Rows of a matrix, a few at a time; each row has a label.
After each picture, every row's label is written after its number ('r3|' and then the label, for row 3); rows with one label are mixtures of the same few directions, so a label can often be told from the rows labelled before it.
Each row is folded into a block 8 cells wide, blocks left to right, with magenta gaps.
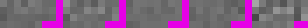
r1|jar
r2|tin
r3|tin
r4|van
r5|tin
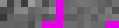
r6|jar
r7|van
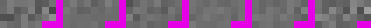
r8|van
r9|jar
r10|tin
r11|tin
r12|van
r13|van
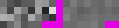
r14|van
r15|jar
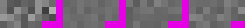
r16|van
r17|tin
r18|jar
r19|van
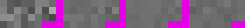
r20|van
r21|van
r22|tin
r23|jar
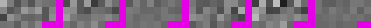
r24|tin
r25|jar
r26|jar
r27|van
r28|jar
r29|van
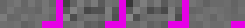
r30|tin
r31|tin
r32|tin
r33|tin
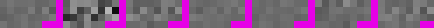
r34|van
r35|van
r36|van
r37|van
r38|jar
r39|jar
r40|van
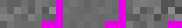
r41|van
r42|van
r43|van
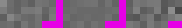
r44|tin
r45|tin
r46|van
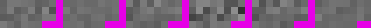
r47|van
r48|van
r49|jar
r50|van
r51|jar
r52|tin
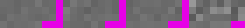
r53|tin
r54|jar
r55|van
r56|tin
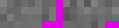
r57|tin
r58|jar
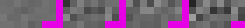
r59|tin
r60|tin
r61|jar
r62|tin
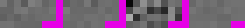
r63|jar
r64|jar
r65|tin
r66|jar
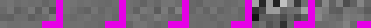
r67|van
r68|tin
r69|van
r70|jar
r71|jar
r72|jar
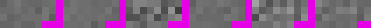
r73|tin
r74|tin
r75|van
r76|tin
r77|tin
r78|tin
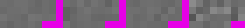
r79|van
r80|jar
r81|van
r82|tin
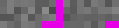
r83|van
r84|jar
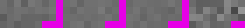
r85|jar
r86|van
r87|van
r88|van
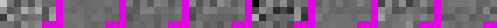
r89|tin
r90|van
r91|jar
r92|jar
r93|tin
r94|jar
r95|jar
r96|van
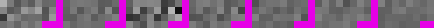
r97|tin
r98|van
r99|van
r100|van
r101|tin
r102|jar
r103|jar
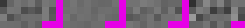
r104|tin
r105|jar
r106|van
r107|tin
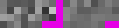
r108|van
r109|jar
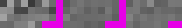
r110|jar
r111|tin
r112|jar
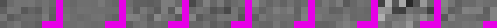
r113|tin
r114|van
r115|van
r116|tin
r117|tin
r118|jar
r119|jar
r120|tin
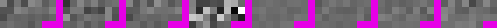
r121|jar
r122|tin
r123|jar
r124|van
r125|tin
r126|tin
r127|van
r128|jar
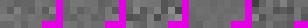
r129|van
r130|van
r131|van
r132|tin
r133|tin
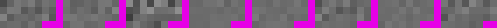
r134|tin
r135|van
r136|jar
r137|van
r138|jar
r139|tin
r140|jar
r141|jar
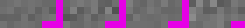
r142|van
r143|van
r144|tin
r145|jar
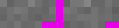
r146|jar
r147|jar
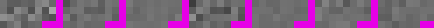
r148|van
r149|tin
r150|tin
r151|tin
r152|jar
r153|jar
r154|jar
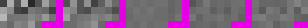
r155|jar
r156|jar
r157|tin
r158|tin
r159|van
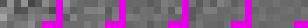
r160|jar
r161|tin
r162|van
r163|jar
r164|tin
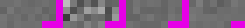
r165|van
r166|tin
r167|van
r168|jar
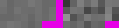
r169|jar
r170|tin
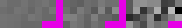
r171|van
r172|van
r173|van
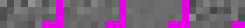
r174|jar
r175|jar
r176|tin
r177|tin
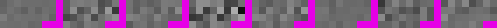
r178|tin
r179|van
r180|van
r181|van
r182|van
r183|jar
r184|tin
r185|jar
